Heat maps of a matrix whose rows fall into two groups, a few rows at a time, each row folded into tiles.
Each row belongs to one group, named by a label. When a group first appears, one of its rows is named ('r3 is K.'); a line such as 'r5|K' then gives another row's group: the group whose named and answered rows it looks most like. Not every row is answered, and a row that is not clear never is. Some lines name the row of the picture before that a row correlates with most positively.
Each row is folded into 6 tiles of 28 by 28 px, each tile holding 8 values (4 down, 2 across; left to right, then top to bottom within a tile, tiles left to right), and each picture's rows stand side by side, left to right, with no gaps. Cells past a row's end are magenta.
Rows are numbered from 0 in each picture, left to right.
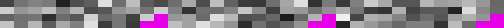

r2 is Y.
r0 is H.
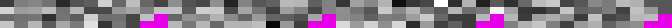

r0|H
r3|Y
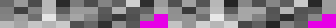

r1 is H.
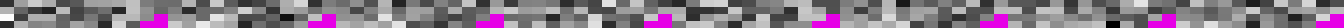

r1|H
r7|H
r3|H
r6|H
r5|H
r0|Y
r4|Y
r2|H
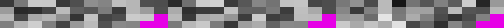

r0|Y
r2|H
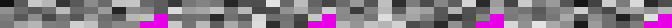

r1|H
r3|H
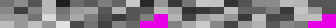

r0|H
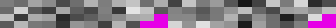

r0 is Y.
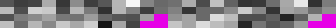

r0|H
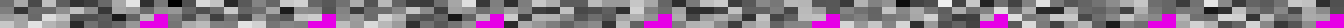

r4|Y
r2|H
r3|Y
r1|Y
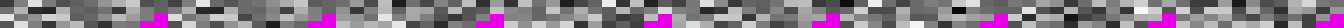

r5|Y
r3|H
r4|Y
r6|Y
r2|H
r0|Y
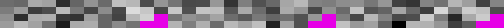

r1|H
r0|Y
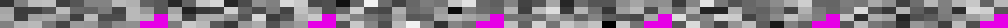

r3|H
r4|Y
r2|Y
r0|Y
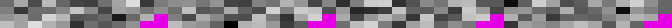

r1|Y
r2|Y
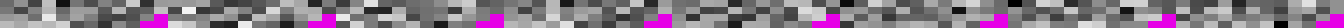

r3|H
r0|H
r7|H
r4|Y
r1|Y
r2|Y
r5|Y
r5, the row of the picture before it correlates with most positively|3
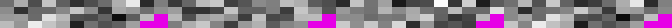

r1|Y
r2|H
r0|H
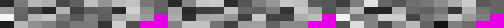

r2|Y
